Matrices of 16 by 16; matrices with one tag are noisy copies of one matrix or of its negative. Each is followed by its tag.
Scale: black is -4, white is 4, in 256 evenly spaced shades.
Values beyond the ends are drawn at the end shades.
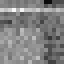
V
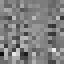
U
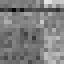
V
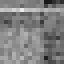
V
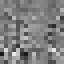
U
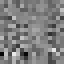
U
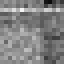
V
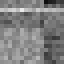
V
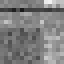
V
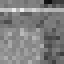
V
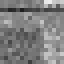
V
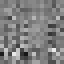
U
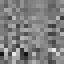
U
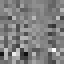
U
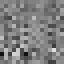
U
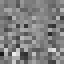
U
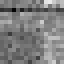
V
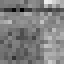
V
